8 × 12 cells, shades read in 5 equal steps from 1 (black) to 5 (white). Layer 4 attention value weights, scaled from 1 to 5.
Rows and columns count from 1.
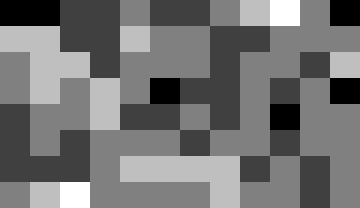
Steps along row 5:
up same up down same up down up down up same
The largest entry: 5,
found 2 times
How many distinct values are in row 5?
4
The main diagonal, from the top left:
1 4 4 4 2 3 4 4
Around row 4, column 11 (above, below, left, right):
2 3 2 1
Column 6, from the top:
2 3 3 1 2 3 4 3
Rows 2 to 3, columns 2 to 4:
4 2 2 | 4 4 2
